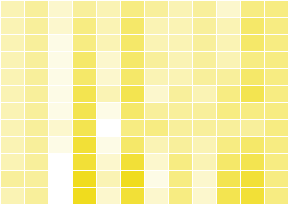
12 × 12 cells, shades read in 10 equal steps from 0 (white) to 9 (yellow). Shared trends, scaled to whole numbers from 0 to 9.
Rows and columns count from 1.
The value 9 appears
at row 11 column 4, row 11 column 6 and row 12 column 4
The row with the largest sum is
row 11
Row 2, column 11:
6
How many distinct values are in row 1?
4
